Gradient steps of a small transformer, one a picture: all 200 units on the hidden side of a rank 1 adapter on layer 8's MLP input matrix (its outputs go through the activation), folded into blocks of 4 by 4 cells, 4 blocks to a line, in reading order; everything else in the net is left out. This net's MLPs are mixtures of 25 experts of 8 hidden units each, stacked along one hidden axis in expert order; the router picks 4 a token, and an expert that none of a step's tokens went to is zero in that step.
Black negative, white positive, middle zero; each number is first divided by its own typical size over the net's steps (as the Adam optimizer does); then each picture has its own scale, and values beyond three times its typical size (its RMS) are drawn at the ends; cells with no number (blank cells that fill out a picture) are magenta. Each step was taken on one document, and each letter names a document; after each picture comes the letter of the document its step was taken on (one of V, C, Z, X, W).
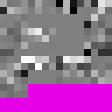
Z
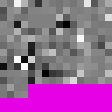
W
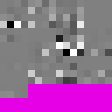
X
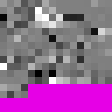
W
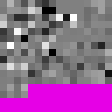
W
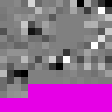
Z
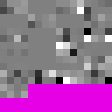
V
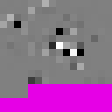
X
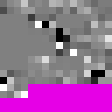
V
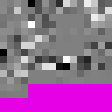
Z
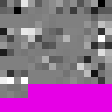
Z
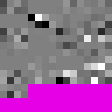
V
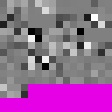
W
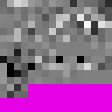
Z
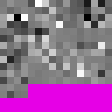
W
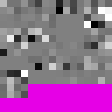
Z
